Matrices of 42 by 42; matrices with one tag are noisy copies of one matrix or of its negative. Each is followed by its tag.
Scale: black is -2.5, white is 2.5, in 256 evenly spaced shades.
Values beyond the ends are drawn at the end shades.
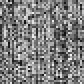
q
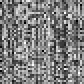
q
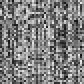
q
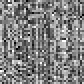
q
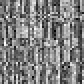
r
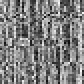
r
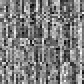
r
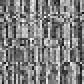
r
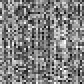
q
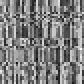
r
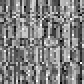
r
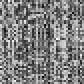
q
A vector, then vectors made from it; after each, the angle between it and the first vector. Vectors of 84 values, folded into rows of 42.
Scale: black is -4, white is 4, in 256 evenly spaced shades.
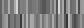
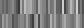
orthogonal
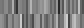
nearly opposite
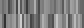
partly opposed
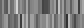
nearly parallel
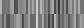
partly opposed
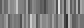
nearly parallel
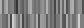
partly opposed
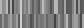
partly opposed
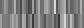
orthogonal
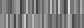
partly aligned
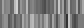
nearly parallel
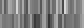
orthogonal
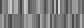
partly aligned
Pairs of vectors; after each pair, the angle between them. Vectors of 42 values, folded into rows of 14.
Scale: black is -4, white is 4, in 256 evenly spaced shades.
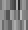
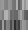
orthogonal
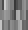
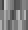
nearly parallel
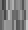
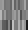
partly opposed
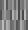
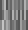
nearly parallel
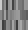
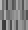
nearly parallel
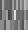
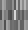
nearly parallel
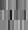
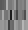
nearly parallel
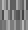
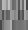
partly aligned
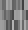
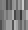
nearly opposite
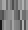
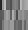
partly aligned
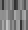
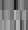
nearly parallel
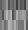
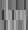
nearly parallel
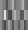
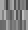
partly aligned
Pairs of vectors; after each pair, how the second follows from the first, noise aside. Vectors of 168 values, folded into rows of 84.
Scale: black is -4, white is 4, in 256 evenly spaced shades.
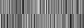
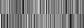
copied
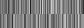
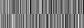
sign-scrambled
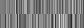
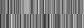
shuffled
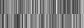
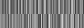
shuffled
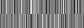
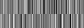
shuffled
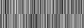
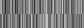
sign-scrambled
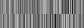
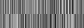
sign-scrambled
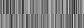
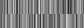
shuffled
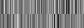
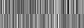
sign-scrambled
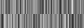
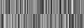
copied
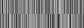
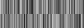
shuffled
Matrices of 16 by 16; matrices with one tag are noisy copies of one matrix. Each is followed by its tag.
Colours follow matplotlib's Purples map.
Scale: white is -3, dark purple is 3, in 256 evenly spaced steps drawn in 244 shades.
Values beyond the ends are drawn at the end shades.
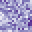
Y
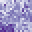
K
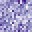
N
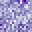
N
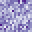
N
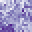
K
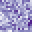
Y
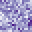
Y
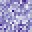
N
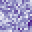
Y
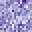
N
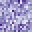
N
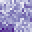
K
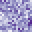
Y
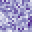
Y
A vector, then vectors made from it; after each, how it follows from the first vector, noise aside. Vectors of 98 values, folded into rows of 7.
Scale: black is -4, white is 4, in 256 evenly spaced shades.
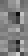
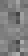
shrunk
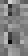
reversed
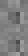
shrunk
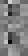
reversed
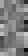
wrapped around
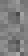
shrunk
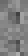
shrunk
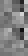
wrapped around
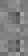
shrunk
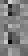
reversed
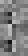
wrapped around
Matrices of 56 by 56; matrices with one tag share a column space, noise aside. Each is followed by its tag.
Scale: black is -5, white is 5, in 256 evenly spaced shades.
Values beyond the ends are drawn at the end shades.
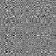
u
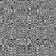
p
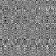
p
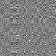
u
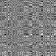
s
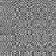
s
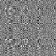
p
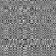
p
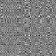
u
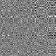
u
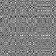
u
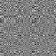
u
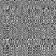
p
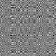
u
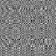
p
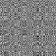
s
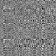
p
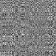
s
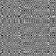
u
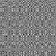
s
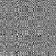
s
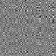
u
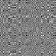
u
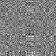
s
